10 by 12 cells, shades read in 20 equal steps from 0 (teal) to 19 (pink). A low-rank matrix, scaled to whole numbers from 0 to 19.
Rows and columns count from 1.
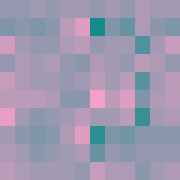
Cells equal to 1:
0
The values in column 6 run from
10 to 17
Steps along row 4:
up down up down down up down down up down down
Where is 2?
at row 8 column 7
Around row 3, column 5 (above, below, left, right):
14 11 11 14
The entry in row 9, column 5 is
12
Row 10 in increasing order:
10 11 12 12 12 12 13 13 13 13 14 15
